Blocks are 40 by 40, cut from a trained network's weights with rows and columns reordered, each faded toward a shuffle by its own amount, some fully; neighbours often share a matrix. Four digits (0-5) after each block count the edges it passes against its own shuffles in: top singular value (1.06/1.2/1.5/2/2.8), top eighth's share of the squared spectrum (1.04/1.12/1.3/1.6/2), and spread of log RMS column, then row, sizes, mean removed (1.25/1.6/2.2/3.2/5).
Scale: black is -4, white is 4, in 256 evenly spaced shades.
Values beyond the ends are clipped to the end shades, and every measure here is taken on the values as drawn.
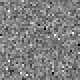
0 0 0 0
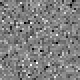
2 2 0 0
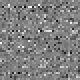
2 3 0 2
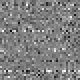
3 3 0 2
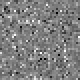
1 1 0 0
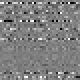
3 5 0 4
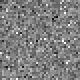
0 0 0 0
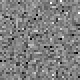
0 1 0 0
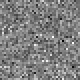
1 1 0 0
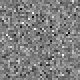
0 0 0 0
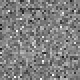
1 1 1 0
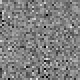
2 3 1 1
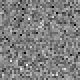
0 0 0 0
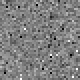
1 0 0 0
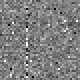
2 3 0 0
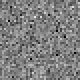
1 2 0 0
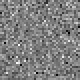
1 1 0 0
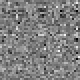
2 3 1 1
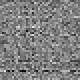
3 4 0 2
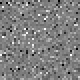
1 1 0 0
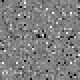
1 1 0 1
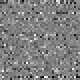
3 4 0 3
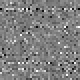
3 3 0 2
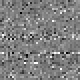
3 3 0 2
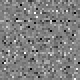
2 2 0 1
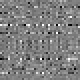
4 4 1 3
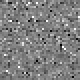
2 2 0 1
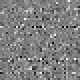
3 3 0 2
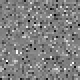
0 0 0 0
